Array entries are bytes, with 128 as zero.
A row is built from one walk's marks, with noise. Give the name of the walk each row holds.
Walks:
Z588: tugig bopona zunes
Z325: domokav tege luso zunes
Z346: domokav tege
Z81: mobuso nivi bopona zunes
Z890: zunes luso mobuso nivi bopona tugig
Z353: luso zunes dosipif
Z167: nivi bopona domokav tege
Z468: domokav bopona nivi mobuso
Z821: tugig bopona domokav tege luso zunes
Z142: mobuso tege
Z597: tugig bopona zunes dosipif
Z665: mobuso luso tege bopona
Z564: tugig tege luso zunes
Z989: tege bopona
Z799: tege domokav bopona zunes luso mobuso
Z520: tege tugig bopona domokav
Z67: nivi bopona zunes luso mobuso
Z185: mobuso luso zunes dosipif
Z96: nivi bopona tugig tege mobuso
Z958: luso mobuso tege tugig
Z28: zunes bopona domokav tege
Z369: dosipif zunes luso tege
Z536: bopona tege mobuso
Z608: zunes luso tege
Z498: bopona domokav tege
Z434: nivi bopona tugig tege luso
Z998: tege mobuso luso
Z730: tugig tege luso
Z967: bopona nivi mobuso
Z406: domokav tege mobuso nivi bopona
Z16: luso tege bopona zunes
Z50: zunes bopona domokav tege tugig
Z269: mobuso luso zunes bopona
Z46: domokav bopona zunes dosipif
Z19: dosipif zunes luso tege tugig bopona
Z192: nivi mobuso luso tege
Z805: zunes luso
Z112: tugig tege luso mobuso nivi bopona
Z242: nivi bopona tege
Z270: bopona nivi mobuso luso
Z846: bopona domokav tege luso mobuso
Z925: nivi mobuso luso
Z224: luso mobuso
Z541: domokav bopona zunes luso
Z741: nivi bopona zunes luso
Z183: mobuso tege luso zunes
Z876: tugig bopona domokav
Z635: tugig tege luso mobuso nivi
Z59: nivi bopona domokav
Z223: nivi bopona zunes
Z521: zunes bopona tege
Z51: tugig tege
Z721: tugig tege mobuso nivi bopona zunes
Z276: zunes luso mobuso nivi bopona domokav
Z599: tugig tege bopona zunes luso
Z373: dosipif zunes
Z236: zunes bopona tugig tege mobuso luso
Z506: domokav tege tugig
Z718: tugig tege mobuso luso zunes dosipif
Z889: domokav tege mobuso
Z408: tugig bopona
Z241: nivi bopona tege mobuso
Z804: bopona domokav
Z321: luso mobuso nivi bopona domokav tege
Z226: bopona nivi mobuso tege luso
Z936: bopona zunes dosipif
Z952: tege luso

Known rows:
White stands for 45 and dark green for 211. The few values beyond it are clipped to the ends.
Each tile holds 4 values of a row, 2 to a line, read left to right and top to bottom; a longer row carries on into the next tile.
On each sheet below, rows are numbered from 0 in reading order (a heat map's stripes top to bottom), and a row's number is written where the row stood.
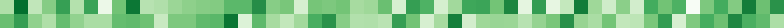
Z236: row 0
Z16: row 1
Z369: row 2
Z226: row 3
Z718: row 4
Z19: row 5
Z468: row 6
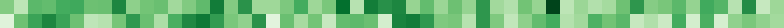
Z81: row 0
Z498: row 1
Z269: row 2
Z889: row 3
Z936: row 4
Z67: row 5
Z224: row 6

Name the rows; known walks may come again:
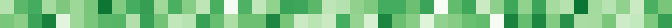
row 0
Z597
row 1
Z805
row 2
Z890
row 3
Z635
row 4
Z799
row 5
Z19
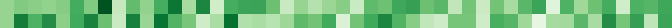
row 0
Z876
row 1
Z721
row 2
Z952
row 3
Z81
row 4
Z112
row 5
Z242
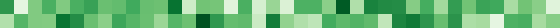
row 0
Z406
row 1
Z325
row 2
Z434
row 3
Z889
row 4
Z998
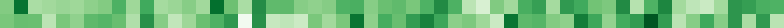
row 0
Z16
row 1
Z936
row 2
Z185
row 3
Z520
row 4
Z321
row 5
Z28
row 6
Z276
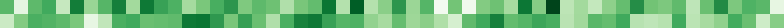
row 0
Z967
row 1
Z346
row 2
Z498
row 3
Z236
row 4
Z59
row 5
Z67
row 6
Z192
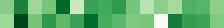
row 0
Z50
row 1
Z846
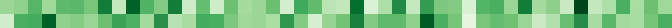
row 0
Z223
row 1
Z564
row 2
Z226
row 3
Z821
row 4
Z925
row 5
Z599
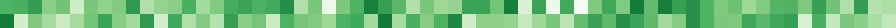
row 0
Z369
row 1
Z269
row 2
Z183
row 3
Z51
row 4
Z718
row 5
Z468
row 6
Z521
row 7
Z224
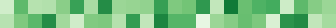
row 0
Z741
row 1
Z96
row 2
Z536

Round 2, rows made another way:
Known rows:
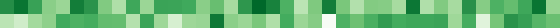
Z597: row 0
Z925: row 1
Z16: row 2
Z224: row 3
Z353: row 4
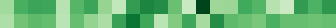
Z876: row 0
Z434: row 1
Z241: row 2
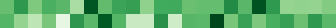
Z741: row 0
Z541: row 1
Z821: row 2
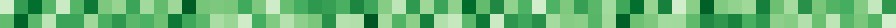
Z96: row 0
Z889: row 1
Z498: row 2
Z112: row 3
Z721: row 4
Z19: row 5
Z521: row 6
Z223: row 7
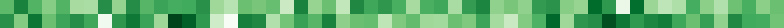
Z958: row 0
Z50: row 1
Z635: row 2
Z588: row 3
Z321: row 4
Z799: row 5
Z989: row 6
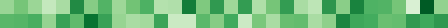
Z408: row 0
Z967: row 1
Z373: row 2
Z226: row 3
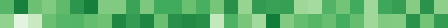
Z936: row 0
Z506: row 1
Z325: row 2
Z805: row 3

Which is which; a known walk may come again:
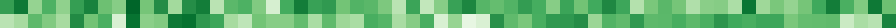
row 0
Z599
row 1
Z718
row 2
Z28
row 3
Z59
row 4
Z46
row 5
Z183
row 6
Z224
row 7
Z998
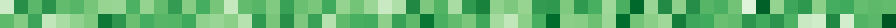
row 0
Z270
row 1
Z952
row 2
Z242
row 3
Z408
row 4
Z321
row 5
Z19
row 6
Z226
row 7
Z541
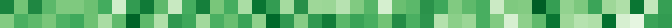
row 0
Z564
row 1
Z96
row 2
Z846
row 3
Z51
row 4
Z167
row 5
Z468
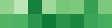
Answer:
Z608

